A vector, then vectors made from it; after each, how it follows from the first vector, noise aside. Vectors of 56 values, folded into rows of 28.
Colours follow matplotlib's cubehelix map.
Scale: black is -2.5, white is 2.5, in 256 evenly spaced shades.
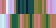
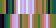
negated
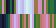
negated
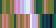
wrapped around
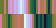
wrapped around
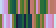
wrapped around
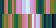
wrapped around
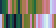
wrapped around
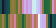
wrapped around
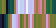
negated
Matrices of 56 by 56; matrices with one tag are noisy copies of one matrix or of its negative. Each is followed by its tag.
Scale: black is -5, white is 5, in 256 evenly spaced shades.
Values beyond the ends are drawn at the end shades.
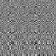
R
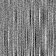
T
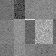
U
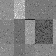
U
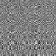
R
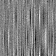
T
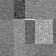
U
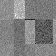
U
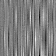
T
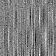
T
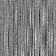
T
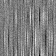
T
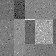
U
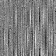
T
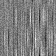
T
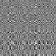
R
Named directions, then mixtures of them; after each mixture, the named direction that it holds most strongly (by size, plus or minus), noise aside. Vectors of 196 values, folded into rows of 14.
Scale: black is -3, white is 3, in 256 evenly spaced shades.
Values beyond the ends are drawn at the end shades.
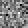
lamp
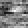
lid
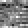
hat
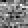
hat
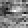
lid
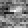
lid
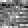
hat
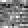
hat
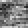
hat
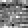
hat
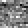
hat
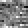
hat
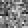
lamp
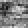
lid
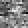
lid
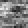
lid
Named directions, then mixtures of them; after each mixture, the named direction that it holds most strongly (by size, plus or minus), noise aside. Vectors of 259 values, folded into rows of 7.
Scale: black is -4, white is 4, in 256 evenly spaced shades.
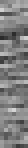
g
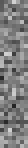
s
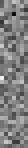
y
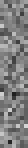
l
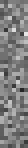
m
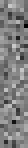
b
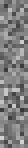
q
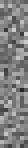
m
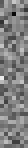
y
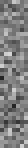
s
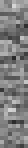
g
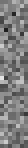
y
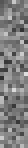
s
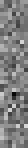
l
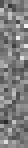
b
